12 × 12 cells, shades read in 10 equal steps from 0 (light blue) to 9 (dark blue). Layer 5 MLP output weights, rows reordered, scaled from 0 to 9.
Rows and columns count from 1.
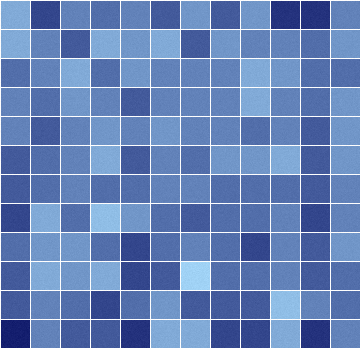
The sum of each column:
62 51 49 47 61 48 48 57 54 45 72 46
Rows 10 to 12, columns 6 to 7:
6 0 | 3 6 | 2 2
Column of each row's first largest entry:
10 3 1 5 2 1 1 1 5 5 4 1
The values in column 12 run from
3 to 5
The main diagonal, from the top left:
2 4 2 4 4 4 4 5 7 4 4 4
